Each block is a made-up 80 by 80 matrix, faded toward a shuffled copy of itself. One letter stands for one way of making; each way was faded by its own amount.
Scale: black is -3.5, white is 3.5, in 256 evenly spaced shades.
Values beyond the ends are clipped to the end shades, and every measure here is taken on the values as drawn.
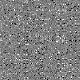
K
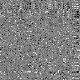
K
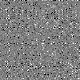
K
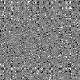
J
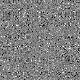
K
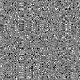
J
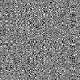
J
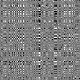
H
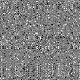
J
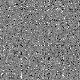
K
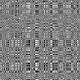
H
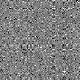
J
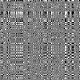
H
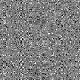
J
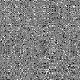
J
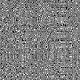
J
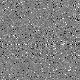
K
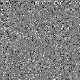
K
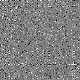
K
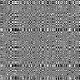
H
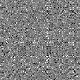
J
